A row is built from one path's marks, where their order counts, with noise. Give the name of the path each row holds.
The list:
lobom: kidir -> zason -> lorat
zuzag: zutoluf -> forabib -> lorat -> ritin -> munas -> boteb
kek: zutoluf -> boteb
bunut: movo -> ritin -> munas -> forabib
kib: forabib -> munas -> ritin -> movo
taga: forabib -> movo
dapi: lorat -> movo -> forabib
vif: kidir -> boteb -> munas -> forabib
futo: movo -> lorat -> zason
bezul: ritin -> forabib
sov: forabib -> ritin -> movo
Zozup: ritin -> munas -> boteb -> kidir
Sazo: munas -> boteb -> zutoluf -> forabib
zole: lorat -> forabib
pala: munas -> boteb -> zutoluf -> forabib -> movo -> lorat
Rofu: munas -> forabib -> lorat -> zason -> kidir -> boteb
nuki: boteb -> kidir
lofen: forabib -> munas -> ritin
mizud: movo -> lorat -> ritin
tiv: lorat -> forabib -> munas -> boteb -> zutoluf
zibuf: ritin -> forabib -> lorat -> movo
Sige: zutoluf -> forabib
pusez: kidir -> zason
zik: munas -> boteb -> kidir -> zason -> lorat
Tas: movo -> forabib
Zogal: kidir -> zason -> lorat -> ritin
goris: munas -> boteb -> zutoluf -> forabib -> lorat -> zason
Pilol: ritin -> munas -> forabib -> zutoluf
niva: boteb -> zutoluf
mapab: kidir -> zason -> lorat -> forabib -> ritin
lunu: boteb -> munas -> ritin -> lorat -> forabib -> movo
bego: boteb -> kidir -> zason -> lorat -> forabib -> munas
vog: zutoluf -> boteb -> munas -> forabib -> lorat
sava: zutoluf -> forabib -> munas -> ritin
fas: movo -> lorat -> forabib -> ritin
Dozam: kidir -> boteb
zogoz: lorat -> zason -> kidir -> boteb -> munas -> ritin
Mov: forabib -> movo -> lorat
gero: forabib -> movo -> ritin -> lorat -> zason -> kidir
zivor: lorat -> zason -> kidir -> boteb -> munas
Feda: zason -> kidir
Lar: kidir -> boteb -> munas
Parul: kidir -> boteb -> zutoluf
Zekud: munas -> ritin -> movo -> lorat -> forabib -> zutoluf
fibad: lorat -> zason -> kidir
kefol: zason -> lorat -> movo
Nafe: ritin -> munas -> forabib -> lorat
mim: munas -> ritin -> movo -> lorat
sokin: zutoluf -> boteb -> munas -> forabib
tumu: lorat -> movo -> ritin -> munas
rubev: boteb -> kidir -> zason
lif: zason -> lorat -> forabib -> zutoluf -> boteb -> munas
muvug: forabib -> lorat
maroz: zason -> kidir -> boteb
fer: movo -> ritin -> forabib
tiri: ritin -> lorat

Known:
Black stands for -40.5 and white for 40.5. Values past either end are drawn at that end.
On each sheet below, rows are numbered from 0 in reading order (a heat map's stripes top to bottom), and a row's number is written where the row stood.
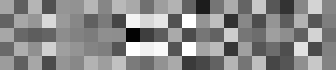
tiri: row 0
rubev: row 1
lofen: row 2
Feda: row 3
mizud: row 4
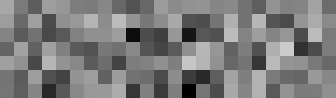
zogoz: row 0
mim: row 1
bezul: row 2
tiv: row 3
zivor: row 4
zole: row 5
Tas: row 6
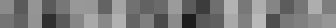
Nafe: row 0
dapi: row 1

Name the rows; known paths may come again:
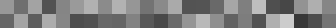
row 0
mim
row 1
tiv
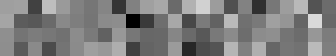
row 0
Zozup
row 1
lofen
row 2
vog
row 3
fas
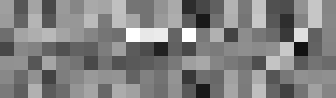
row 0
mizud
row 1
tiri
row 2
fibad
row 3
Sige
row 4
lif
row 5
lunu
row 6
muvug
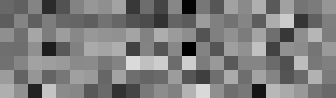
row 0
Tas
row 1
Sazo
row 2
Zogal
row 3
taga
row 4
gero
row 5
Nafe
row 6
Lar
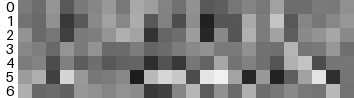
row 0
pala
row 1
dapi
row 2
kib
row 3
bego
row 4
sokin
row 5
nuki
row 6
tumu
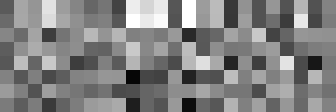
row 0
rubev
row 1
Feda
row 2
zibuf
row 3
goris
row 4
Parul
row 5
bezul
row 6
zuzag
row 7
fer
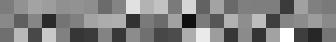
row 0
zik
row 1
sov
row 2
kek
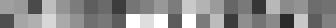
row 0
zivor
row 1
pusez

